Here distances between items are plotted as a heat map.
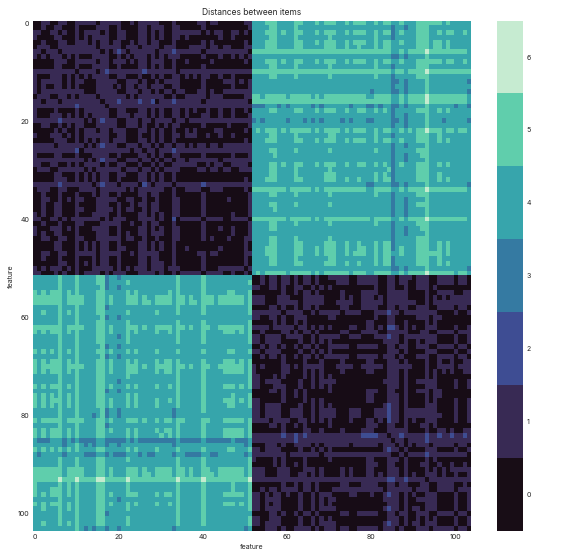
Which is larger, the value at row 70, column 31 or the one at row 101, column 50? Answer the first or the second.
the first
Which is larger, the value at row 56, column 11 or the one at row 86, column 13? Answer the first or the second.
the first
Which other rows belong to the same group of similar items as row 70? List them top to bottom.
52, 53, 54, 55, 56, 57, 58, 59, 60, 61, 62, 63, 64, 65, 66, 67, 68, 69, 71, 72, 73, 74, 75, 76, 77, 78, 79, 80, 81, 82, 83, 84, 85, 86, 87, 88, 89, 90, 91, 92, 93, 94, 95, 96, 97, 98, 99, 100, 101, 102, 103
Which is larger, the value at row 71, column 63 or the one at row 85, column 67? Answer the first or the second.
the second
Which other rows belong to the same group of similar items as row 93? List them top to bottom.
52, 53, 54, 55, 56, 57, 58, 59, 60, 61, 62, 63, 64, 65, 66, 67, 68, 69, 70, 71, 72, 73, 74, 75, 76, 77, 78, 79, 80, 81, 82, 83, 84, 85, 86, 87, 88, 89, 90, 91, 92, 94, 95, 96, 97, 98, 99, 100, 101, 102, 103
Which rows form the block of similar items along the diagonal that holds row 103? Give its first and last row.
52 to 103
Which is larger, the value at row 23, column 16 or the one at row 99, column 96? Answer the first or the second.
the first
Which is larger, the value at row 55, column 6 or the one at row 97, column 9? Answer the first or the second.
the first
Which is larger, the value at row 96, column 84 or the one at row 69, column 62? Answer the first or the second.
the first
